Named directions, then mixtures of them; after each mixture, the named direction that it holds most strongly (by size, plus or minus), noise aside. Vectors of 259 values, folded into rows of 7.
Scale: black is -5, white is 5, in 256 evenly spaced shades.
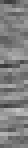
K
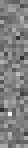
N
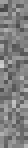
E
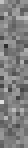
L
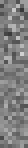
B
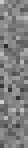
L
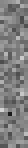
N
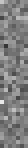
L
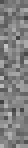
L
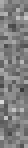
L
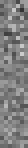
B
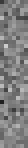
L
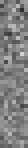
B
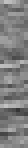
K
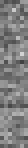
B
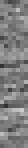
K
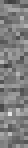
N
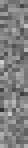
N
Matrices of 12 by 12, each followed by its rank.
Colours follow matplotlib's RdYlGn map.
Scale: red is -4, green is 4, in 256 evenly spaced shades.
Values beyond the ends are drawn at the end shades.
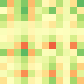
two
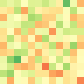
full rank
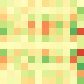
two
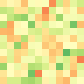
full rank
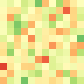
full rank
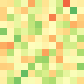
full rank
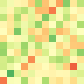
full rank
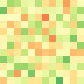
full rank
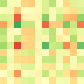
two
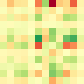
two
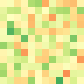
full rank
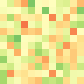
full rank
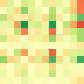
two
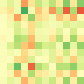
two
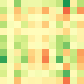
two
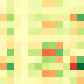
two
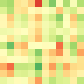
two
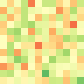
full rank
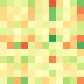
two
